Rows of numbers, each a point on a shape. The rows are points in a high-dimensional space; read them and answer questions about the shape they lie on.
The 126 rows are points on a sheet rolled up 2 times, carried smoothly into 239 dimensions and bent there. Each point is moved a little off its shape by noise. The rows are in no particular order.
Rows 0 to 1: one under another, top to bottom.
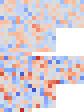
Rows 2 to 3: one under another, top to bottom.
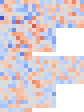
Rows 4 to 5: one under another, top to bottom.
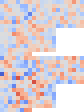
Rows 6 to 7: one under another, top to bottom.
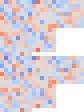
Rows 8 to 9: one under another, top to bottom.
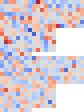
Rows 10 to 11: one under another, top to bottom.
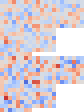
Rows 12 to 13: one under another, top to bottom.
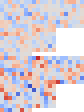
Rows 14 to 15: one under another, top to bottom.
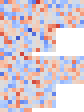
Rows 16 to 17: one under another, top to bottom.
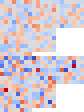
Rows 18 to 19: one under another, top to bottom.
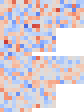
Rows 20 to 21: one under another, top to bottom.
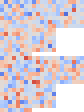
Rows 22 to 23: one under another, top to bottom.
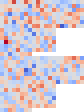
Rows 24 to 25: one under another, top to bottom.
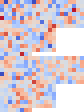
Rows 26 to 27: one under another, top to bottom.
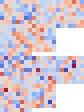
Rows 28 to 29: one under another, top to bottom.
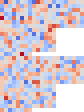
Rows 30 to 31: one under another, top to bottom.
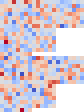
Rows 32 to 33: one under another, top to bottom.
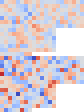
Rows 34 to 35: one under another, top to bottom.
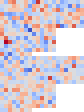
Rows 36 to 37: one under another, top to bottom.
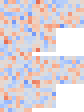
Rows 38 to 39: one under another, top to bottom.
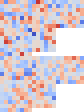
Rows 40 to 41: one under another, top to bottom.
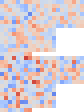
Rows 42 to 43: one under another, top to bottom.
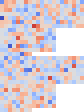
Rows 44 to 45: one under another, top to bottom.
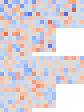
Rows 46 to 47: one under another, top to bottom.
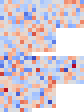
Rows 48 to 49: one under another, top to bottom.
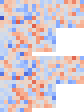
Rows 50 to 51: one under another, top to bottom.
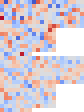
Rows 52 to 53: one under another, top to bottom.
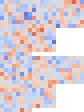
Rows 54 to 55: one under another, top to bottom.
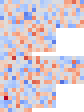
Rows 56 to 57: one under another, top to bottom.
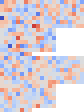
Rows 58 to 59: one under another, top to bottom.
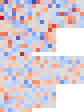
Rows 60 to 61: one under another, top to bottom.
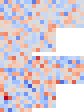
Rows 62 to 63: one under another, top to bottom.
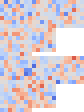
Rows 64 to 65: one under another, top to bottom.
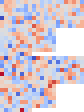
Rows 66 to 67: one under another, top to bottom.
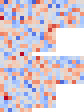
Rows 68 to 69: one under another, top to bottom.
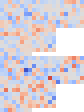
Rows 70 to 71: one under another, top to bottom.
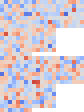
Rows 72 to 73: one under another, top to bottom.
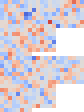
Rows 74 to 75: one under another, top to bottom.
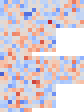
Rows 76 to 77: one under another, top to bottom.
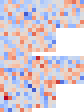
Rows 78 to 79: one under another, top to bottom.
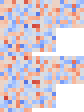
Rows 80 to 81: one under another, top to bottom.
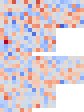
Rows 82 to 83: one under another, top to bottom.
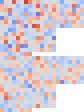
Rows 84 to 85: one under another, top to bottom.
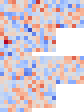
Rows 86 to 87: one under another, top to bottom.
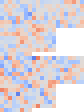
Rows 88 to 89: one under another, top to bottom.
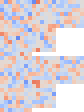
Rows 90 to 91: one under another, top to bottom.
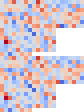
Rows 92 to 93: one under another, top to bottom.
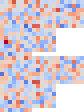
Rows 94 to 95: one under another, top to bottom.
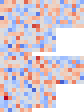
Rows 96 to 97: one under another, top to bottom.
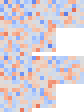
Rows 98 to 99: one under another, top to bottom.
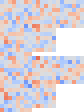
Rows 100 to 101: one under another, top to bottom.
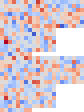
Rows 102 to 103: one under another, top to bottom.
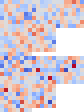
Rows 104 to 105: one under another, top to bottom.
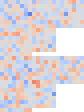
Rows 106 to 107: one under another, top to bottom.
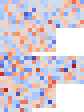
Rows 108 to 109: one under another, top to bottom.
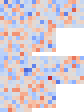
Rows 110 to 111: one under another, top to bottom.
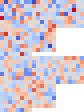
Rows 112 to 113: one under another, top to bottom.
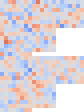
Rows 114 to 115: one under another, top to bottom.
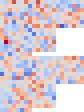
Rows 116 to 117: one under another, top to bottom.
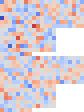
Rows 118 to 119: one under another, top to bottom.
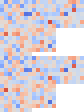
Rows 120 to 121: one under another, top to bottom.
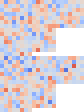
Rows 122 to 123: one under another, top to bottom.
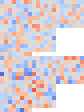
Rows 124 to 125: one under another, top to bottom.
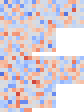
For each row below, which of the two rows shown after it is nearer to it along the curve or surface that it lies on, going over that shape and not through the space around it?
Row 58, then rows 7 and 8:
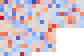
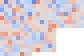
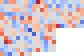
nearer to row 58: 8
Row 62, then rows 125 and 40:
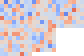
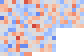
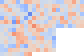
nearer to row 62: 40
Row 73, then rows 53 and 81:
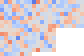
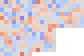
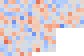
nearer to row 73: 53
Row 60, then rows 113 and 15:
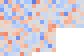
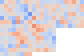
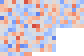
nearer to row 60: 113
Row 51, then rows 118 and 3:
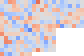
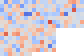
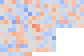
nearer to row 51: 3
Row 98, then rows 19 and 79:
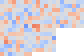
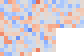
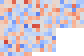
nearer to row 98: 19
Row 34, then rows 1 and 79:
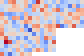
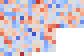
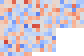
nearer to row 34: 1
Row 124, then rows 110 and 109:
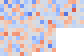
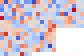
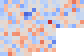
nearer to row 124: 109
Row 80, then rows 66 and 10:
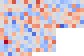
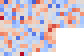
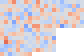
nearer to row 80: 66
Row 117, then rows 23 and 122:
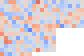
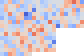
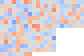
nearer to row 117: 122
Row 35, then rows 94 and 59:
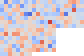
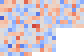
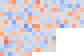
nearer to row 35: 59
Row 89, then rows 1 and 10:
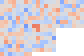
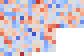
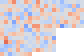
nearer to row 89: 10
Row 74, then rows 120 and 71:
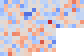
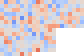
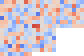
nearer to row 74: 120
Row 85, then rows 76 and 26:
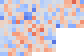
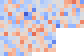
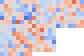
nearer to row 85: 26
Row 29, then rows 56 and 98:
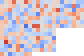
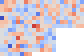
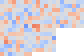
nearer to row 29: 56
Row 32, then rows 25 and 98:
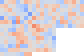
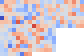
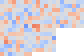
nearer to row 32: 98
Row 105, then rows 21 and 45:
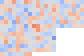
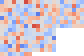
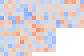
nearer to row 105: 45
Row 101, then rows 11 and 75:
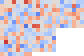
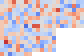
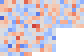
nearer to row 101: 11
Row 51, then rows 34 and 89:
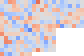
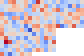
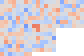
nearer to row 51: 89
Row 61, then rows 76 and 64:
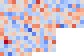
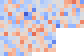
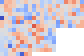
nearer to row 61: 64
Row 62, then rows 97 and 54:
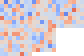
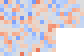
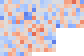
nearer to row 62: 97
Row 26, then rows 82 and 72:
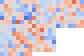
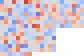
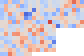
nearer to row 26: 72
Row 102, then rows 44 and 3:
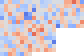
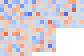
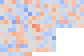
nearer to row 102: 44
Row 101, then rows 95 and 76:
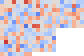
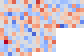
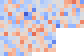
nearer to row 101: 95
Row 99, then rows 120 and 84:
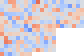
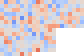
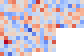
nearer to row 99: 120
